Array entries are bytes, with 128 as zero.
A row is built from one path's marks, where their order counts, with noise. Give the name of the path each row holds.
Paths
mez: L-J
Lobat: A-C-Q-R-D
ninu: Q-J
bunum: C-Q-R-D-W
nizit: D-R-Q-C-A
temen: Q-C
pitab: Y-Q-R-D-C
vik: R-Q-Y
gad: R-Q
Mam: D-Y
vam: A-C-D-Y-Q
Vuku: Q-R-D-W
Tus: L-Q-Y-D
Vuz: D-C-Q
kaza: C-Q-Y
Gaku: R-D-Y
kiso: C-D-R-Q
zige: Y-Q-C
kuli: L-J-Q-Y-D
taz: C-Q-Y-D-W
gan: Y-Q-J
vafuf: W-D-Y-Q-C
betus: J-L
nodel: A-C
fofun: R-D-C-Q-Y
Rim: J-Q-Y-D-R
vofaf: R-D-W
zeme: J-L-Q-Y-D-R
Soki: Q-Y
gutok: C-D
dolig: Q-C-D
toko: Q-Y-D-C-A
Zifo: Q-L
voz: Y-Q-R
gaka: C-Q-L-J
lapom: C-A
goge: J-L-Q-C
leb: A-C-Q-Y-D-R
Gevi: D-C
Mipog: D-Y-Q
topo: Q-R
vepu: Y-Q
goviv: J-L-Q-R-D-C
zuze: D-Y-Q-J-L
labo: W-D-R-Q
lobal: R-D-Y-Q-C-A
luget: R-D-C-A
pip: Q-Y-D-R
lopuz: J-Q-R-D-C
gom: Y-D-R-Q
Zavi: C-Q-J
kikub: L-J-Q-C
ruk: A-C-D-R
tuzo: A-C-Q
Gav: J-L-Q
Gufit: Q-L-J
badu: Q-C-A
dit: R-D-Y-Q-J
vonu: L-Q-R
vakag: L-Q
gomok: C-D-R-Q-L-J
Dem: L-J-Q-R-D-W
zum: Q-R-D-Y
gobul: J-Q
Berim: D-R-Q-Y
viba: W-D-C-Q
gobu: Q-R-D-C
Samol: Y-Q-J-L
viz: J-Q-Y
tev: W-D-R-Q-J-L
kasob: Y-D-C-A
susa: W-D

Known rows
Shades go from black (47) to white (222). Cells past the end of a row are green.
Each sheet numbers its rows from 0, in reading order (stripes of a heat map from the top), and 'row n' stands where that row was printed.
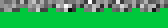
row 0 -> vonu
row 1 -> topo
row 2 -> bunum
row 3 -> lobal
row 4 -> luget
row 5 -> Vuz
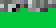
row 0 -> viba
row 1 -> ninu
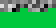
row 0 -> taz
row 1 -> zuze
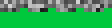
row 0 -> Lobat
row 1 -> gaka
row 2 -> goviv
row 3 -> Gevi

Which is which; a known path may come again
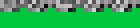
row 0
Zifo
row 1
Mipog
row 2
gaka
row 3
pip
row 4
pitab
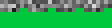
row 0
gutok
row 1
betus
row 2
nodel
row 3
Lobat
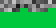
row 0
vepu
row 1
mez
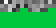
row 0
lobal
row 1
vonu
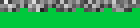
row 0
luget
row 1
gobu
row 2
ruk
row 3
vam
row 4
Gufit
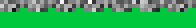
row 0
Vuz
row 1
topo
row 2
nizit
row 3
dit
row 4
Dem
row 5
lopuz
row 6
Gevi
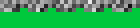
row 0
gan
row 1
labo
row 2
leb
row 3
zum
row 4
zuze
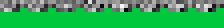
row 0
Samol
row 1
Soki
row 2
lapom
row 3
gom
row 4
bunum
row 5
zige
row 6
gomok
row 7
taz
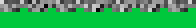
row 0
goge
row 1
kasob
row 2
kikub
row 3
viba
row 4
vofaf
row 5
tev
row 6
goviv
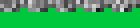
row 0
Tus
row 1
ninu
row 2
zeme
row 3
temen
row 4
Vuku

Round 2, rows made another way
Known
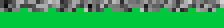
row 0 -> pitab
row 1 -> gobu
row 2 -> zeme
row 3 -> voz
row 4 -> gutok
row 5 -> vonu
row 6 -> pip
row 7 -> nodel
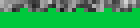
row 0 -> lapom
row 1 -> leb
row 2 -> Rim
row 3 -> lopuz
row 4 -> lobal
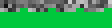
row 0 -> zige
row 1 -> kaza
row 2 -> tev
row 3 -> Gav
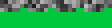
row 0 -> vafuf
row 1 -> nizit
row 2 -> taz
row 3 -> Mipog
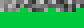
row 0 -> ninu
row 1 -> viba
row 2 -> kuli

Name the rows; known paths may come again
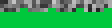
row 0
viba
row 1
Gav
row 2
Rim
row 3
topo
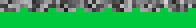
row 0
gobu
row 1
zeme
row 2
goge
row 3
nizit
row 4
lopuz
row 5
nodel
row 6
kuli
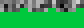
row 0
voz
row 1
gobul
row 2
pitab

